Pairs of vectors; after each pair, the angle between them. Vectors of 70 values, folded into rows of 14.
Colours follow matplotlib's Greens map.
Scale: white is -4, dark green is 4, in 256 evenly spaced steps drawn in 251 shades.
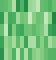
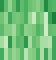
partly aligned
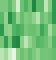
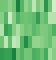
nearly opposite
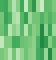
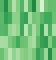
nearly parallel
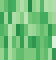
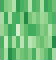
nearly opposite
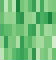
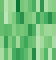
nearly parallel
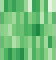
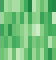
nearly opposite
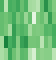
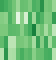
orthogonal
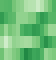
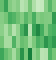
partly aligned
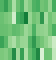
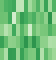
partly aligned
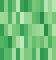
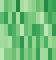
nearly opposite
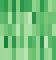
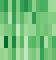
nearly parallel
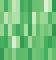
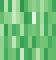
partly aligned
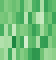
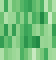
partly opposed
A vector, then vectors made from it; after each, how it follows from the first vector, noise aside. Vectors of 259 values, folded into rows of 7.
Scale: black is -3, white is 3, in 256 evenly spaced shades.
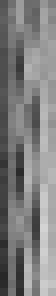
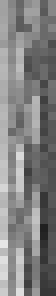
negated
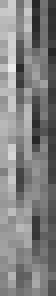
reversed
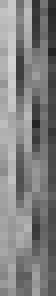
reversed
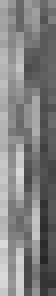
negated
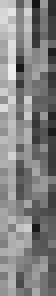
reversed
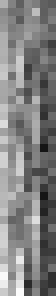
negated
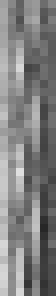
negated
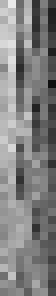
reversed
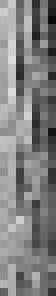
reversed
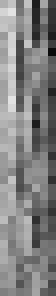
reversed
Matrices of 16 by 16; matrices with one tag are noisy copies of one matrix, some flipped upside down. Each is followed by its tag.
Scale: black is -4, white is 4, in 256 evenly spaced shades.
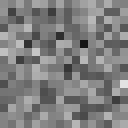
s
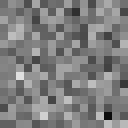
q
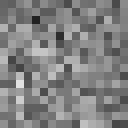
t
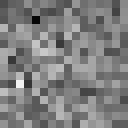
t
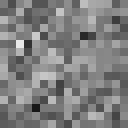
t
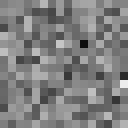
s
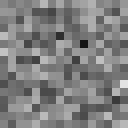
s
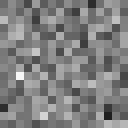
q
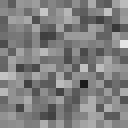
s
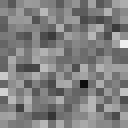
s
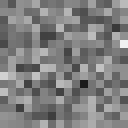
s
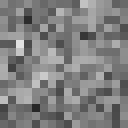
t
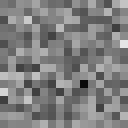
s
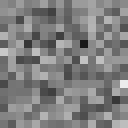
s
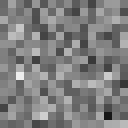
q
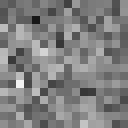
t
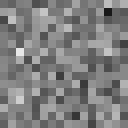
q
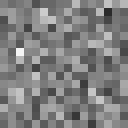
q
